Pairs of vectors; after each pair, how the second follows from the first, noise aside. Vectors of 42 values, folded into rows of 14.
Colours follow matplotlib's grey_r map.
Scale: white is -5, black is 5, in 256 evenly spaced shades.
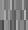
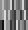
scaled up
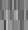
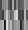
scaled up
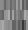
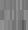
shrunk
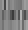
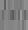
shrunk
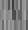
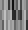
scaled up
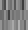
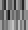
scaled up
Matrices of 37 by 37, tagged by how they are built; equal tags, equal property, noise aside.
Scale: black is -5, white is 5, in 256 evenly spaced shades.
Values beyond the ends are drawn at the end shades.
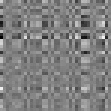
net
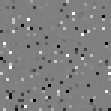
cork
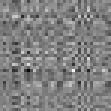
net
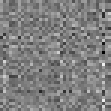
net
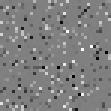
cork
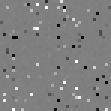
cork
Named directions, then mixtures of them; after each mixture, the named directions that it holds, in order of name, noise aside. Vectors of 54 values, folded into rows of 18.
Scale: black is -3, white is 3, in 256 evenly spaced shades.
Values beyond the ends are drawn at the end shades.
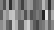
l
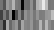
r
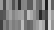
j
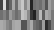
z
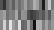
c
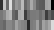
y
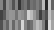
j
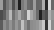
j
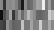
j, r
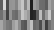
z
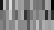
y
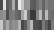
j, z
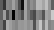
c, r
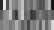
y, z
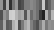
j, l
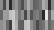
l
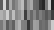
r, y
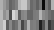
j, r, y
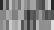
c, y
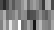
c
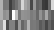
r, y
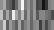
r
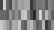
z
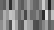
l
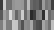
l, y, z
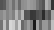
c, l, y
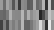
j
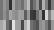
l, z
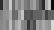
c, y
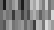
c, r, z
